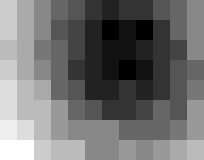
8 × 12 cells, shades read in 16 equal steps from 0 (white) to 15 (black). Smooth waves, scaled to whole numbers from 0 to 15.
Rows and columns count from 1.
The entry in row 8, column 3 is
3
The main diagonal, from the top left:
3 5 8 9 10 10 7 6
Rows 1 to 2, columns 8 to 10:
12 12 10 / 14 15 12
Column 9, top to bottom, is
12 15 13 14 13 11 9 7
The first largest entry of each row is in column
7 7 7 8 6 7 8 6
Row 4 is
3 5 7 9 12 13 14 15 14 12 10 9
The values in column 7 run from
7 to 15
